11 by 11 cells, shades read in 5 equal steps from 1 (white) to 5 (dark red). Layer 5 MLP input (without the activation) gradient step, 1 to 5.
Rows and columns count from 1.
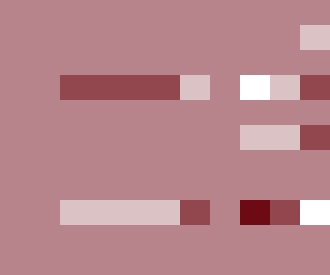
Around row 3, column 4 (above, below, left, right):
3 4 3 3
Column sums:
33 33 33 33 33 33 33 33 32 32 32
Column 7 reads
3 3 3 2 3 3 3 3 4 3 3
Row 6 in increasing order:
2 2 3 3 3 3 3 3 3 3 4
